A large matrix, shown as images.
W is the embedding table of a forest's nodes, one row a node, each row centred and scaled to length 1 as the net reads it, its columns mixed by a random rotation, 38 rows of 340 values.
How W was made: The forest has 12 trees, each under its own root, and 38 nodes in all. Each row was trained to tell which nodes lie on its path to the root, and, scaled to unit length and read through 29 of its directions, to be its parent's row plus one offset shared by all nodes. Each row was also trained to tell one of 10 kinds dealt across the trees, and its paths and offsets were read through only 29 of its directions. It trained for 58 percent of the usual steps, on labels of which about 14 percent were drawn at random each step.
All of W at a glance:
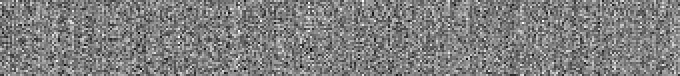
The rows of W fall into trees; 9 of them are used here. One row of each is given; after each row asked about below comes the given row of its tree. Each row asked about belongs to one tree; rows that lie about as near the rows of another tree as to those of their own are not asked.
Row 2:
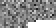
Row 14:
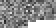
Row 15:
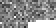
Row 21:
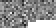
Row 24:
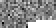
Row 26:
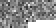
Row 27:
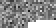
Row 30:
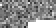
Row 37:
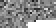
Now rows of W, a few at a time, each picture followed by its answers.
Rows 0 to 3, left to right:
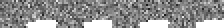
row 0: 2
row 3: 26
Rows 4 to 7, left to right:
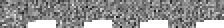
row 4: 37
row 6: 24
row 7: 14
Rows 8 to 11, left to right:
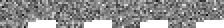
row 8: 15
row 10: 21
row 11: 15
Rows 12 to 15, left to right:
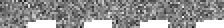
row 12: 2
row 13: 15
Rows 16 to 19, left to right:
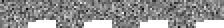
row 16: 37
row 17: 30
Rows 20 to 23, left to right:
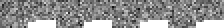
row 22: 37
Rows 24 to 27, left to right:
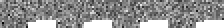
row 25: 2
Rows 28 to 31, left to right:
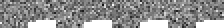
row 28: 26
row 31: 14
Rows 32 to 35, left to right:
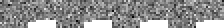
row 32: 26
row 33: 14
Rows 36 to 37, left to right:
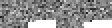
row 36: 15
